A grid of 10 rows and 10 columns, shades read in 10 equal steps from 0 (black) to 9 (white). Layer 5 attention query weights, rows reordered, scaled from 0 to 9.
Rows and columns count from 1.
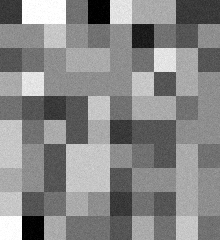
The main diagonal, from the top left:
2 5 5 5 7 2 4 5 6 4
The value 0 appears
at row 1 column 5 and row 10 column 2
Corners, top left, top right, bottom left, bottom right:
2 2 9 4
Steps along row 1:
up same down down up down same down same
